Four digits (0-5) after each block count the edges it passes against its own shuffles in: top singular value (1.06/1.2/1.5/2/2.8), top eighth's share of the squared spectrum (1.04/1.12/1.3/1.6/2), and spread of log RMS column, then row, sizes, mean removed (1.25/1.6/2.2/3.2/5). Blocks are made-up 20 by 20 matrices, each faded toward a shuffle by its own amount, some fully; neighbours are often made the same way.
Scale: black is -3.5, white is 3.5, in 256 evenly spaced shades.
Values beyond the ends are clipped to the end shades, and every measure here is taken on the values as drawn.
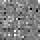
2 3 1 0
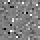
0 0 0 0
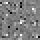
1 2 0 0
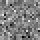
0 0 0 0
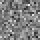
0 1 0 0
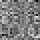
3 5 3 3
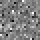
0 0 0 0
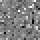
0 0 0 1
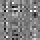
3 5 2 2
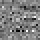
3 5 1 2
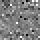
1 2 0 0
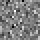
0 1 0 0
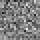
0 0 0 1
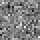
0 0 0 0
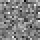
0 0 0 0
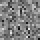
1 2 1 0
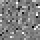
1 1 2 0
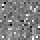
2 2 1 0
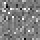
2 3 0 1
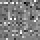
2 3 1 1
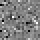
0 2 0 0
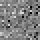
2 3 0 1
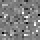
2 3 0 1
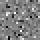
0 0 1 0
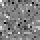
2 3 0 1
